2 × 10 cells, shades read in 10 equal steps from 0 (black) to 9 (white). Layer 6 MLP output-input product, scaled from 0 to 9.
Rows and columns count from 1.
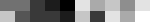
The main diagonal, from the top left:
4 3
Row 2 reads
7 3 2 2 1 7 2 8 6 9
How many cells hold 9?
1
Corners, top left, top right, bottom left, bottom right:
4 8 7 9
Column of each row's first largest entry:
6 10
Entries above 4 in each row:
5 5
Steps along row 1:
same down down down up down up down up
